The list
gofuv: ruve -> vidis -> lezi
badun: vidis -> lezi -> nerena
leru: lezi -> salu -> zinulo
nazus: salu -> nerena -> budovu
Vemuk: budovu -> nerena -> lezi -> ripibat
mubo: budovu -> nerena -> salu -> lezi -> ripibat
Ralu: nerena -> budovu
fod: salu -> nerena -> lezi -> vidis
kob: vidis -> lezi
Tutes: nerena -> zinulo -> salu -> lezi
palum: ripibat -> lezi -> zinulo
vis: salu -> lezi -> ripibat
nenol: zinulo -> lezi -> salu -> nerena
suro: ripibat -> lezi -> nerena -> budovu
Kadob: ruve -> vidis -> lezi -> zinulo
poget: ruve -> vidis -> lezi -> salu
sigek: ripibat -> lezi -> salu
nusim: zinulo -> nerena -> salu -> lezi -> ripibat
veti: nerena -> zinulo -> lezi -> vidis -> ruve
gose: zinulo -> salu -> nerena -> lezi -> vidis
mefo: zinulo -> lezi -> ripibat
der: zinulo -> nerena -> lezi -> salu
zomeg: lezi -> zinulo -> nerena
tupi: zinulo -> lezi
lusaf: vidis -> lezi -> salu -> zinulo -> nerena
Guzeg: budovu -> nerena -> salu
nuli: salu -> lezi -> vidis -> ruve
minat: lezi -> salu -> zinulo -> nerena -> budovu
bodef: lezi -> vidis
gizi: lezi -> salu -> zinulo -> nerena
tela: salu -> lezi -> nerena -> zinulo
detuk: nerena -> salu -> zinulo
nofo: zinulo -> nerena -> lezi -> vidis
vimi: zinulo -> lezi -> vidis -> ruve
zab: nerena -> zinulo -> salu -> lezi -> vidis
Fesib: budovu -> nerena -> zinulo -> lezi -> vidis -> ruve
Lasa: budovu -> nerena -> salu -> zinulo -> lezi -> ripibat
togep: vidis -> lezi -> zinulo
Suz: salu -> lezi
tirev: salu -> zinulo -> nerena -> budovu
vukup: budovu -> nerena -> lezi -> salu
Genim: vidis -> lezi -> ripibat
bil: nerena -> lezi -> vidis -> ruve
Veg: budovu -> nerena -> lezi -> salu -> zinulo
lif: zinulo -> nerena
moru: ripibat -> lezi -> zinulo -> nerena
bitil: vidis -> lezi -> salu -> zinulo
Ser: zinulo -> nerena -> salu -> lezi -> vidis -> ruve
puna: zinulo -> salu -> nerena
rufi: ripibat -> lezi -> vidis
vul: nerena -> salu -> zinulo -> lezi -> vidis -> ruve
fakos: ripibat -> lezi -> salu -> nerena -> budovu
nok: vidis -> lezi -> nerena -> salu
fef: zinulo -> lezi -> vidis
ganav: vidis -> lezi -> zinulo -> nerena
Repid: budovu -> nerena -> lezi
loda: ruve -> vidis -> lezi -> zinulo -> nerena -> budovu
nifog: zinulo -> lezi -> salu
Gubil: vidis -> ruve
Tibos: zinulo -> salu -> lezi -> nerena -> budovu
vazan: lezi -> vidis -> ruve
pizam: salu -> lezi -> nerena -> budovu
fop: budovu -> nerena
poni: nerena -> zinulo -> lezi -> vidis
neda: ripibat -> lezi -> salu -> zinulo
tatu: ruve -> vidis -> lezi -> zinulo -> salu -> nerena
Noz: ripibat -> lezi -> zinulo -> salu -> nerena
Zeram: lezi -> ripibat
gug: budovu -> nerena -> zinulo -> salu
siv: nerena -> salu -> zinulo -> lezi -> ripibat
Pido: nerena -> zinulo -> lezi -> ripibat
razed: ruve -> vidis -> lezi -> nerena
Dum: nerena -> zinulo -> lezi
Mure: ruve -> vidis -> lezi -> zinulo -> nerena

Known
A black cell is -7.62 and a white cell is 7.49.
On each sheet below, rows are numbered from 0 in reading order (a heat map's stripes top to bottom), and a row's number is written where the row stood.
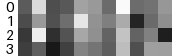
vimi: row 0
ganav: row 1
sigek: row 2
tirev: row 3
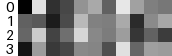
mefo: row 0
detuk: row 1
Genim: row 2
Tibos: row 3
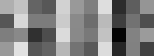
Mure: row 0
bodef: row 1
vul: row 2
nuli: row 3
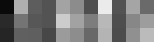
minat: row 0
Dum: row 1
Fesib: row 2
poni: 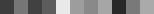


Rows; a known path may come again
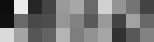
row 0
palum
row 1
mubo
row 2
Gubil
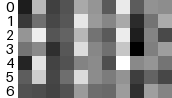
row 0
nenol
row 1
poni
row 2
nuli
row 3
vul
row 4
nifog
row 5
Genim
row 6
nazus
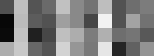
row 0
togep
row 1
minat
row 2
moru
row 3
Mure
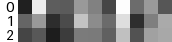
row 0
leru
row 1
Ser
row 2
tirev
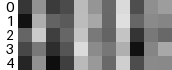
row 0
der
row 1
zomeg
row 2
bitil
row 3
zab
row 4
nusim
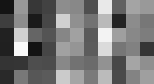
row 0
Tibos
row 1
siv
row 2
tupi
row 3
neda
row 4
Guzeg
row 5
Dum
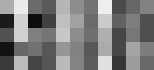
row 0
Kadob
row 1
Noz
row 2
bodef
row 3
vukup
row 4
tela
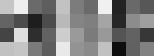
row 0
poget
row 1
detuk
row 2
rufi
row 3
razed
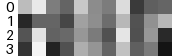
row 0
gofuv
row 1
Fesib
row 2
Suz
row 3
sigek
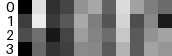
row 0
mefo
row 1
vis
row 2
puna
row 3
Lasa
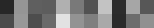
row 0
pizam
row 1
ganav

